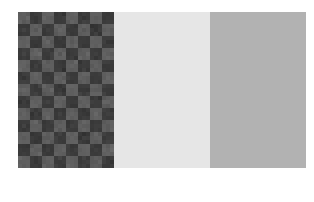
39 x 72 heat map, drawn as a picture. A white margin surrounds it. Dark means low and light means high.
The table splits into one row of 3 panels. Panel 1,1: low, checkered. Panel 1,2: very high, flat. Panel 1,3: high, flat.
